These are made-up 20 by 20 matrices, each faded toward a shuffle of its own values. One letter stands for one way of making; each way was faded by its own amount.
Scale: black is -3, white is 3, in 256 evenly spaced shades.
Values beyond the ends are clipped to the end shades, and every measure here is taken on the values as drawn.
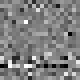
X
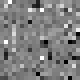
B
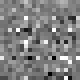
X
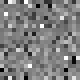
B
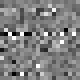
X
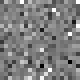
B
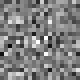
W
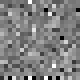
X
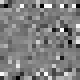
X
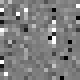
B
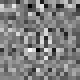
W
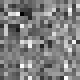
W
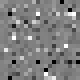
B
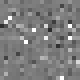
B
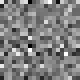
W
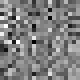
W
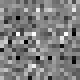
X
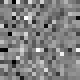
X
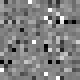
B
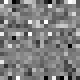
X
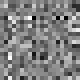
W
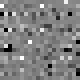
B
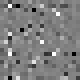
B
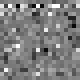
X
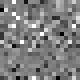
B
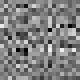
W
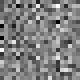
W
